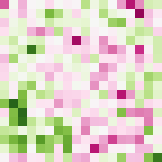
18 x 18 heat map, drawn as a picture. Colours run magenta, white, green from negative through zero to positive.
Ninth with the highest average: bottom left. Stripes: none. Mirror symmetry: none.
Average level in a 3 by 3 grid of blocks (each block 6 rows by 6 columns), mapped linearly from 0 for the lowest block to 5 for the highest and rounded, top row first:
2 1 1 / 3 0 1 / 5 1 0
